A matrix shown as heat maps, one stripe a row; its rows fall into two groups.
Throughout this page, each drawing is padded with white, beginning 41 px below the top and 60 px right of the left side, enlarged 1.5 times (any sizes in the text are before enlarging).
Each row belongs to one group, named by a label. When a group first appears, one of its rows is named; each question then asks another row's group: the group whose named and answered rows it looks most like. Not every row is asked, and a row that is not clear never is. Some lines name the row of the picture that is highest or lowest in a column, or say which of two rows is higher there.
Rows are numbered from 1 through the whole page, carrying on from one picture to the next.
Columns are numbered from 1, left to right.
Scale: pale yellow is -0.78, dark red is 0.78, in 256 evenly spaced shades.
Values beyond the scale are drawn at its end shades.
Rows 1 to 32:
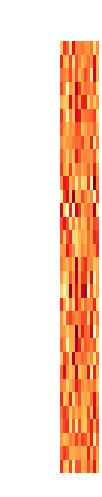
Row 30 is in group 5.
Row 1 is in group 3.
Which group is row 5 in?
5
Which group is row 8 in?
5
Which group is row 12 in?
3
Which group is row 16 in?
3
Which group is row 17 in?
5
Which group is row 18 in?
5
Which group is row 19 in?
5
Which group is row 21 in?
5
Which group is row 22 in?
5
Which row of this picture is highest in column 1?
13
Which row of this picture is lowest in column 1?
12
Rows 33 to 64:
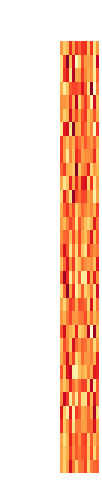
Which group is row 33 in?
5
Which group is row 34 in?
3
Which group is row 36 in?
5
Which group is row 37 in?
5
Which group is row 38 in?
5
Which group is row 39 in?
3
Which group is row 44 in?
3
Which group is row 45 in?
3
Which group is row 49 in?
3
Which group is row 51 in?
3
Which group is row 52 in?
5
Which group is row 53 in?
5
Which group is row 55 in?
3
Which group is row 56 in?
3
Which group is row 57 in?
3
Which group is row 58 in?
5
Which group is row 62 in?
5
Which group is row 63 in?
5
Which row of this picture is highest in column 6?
42
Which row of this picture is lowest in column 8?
50
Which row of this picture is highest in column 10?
54
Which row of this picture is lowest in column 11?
54
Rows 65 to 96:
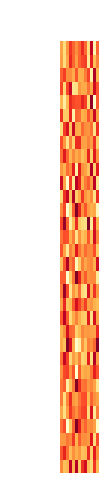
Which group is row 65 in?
5
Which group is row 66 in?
5
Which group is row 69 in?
5
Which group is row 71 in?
3
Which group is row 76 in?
3
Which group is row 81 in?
3
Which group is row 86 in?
3
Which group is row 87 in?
3
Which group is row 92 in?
5
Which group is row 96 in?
5
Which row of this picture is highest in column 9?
96
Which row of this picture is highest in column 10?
78
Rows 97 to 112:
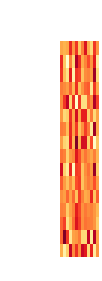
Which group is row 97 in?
5
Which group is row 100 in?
5
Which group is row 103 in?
5
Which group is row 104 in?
5
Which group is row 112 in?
5
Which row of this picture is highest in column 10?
111
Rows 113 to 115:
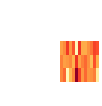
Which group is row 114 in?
5
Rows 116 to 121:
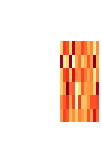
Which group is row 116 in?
3
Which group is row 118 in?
3
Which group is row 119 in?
3
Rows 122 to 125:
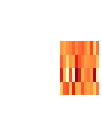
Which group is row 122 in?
5
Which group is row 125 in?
3
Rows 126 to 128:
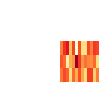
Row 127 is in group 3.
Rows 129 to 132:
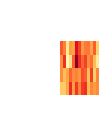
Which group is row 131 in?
5
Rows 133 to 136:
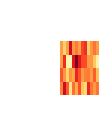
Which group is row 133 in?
5
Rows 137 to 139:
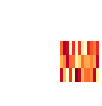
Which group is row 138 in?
3
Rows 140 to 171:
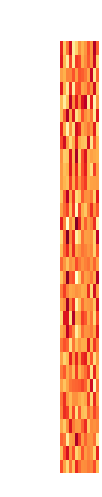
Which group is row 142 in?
5
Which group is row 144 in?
5
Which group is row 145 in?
3
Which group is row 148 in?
5
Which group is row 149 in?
5
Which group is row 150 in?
5
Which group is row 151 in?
3
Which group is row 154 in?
3
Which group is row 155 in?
3
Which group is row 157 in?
3
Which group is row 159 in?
3
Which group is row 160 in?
3
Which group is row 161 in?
3
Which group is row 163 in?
5
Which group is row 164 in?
5
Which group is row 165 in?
5
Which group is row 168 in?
5
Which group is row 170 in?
3
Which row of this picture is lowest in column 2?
144
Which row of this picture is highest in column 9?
144
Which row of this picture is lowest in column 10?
144
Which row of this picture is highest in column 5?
160
